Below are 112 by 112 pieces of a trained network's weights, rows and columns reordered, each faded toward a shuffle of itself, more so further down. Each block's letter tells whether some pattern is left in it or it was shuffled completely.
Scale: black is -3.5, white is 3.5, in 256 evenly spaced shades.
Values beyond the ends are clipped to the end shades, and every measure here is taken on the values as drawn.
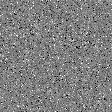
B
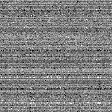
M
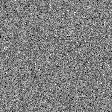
B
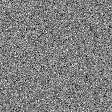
B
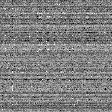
M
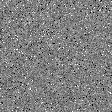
B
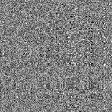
M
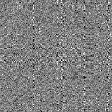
M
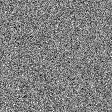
B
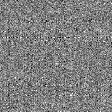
M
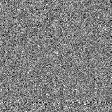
M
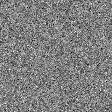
B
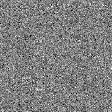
M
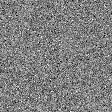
B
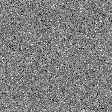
B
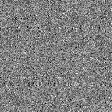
M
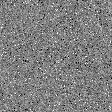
B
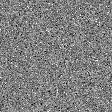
B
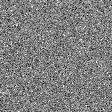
B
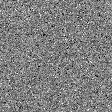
B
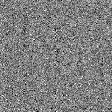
M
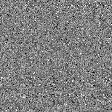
M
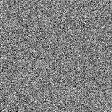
M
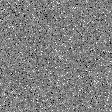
B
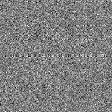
M
